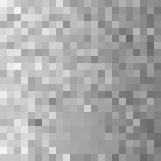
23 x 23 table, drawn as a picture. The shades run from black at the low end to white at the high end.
The field climbs toward the left. No row or column stands out. No regular stripes run through it. In the bottom middle lies a patch that is calmer than the rest. The grain is fine, like static. The bottom middle is the smoothest part.
